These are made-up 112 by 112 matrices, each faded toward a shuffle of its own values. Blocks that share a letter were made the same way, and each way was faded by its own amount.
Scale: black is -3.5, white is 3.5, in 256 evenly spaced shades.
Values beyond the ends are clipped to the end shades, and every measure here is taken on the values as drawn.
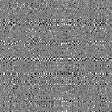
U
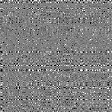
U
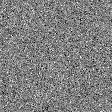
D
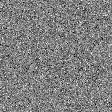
D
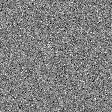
D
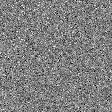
D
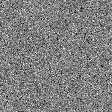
D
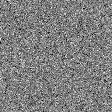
D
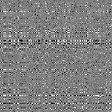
U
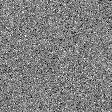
D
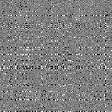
U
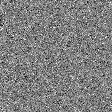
D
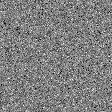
D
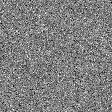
D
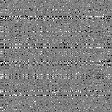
U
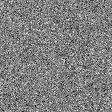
D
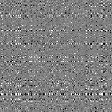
U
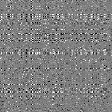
U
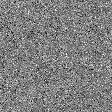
D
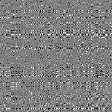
U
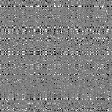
U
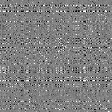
U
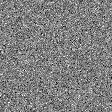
D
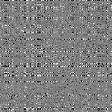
U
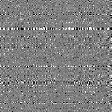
U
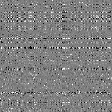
U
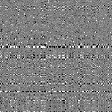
U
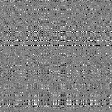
U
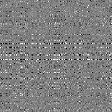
U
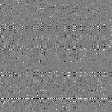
U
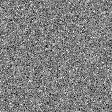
D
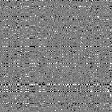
U
